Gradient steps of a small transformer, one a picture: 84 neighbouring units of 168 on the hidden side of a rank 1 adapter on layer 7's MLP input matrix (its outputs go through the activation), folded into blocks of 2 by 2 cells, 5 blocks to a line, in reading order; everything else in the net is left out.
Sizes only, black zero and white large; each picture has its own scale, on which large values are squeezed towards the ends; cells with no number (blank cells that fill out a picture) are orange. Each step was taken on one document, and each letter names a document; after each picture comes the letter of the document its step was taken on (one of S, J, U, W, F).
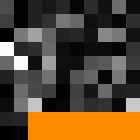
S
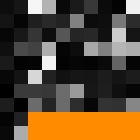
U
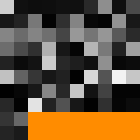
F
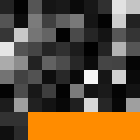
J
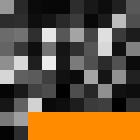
F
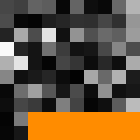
J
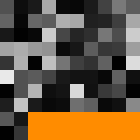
S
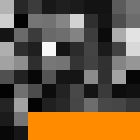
S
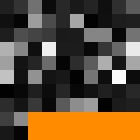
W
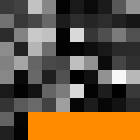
F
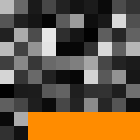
F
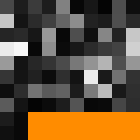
W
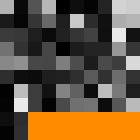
S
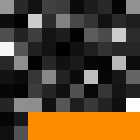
U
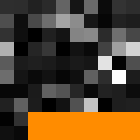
W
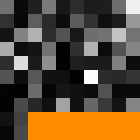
U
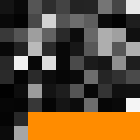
U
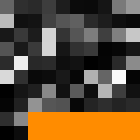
S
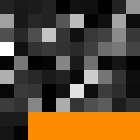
F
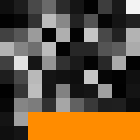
U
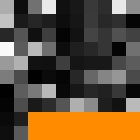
J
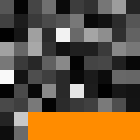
F
